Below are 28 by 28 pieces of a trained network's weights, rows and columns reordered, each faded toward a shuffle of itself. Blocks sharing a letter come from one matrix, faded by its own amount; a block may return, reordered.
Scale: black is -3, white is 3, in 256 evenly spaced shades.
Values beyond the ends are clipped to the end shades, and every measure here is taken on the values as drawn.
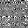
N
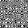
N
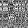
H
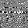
N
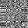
H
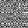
H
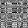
H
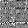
N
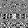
N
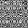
H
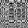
H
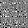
N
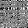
N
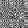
H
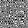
N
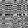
H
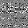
N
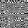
N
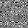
N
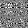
N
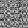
H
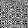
N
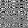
N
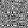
H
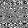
N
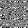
N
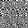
N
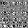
N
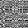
H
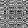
H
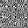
H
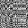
H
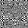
N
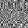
H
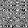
N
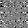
N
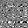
N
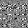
N
